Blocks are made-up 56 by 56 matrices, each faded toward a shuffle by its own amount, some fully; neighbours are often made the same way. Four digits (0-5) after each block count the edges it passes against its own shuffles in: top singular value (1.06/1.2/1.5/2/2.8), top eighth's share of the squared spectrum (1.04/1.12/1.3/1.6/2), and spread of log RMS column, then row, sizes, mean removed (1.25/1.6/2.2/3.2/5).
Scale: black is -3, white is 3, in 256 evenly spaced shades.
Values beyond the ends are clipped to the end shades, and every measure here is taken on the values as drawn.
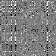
4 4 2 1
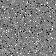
0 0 0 0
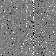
3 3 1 0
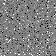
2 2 1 0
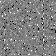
3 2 0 0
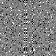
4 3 2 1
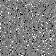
2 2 0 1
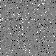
1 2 1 1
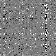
2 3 3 2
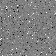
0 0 0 0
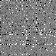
2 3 2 2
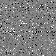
2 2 1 1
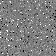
0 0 0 0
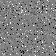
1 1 1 0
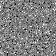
2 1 0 0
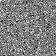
1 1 0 0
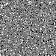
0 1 0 0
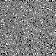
3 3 1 1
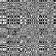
5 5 3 3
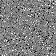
0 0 0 0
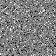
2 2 0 0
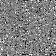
2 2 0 1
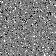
1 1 0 0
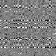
4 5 2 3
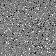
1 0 0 0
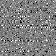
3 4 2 2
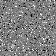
2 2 0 1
